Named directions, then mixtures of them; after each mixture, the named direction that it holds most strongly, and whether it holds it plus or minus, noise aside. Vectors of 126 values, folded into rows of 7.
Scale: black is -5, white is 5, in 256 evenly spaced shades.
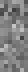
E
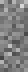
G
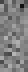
G, minus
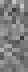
E, plus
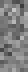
E, minus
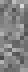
G, plus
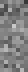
E, plus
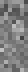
E, plus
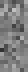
E, minus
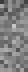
G, minus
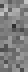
E, minus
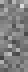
G, plus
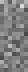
G, plus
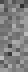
G, minus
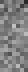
G, minus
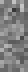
E, plus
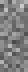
G, plus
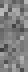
E, minus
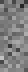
G, minus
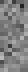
G, minus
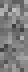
E, minus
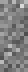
G, plus
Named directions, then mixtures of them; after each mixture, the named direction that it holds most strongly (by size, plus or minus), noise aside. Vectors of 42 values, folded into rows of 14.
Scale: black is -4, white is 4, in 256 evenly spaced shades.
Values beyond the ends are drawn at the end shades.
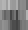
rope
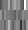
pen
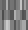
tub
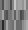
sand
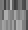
sand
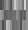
sand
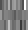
pen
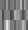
tub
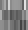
pen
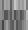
sand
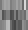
rope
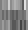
pen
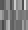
pen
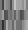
sand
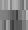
rope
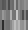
rope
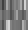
tub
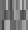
tub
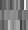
pen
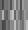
sand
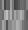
sand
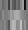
pen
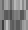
sand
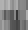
rope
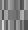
sand
